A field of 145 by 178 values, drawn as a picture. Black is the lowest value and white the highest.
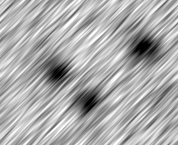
Overall the values sit about 70% of the way up the scale. There is no overall slope. There are no lone odd cells. Most values sit high, with a long tail of low ones. Three dips sink into the field.
